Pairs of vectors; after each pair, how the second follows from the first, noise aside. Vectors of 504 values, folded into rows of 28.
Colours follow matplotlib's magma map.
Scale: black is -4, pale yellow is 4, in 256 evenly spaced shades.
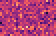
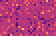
partly zeroed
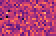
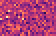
negated
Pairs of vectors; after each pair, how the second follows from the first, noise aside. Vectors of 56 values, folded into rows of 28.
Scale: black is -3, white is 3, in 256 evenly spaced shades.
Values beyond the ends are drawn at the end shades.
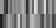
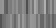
shrunk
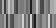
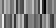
wrapped around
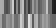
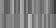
shrunk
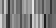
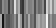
wrapped around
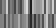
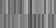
shrunk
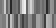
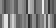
wrapped around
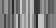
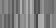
shrunk
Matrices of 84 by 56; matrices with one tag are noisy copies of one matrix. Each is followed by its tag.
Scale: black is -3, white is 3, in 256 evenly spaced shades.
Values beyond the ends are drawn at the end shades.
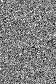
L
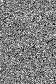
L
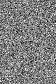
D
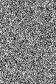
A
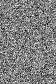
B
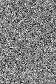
A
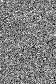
L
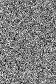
A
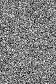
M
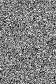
L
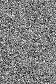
M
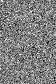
L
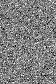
B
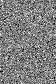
L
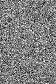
M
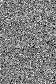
L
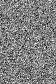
B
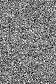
M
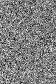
A
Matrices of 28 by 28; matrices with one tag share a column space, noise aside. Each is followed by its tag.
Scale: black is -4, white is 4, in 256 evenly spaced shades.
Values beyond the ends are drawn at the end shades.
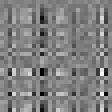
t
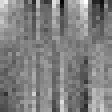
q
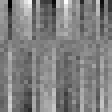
q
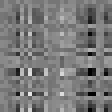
t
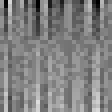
q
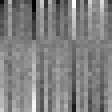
q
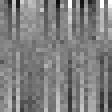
q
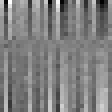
q
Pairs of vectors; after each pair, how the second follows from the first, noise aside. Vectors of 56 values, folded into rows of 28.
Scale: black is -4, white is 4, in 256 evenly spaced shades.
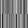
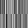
shuffled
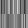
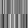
reversed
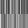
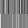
partly zeroed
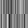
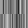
reversed
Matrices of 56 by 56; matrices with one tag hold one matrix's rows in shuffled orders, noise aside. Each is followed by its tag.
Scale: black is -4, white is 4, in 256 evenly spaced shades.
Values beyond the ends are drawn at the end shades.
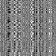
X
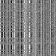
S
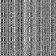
S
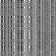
S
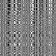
X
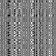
X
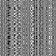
X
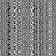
X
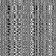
X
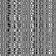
X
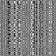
X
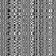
X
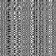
X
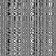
X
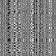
X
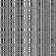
S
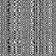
X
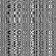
X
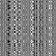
X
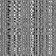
X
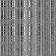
S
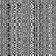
X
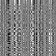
X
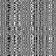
X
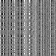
S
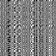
X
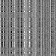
S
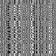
X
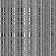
S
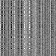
S
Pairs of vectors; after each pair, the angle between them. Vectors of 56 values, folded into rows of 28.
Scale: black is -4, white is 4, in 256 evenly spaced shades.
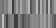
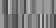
partly aligned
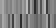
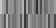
partly aligned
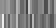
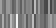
partly aligned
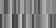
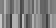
nearly opposite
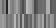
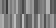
nearly parallel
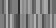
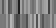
nearly parallel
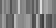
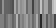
partly aligned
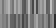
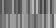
nearly opposite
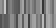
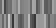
partly opposed
